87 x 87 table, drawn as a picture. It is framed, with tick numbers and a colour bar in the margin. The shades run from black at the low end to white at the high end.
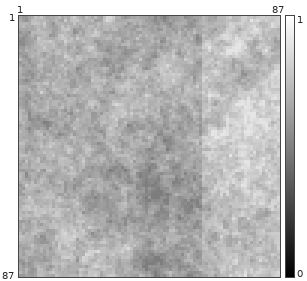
Stripes: none. Seam: vertical, 70% of the way across, the right part higher. Grain: blotchy. Ninth with the highest average: middle right. Histogram: bell-shaped. Average level on the scale: 70%.
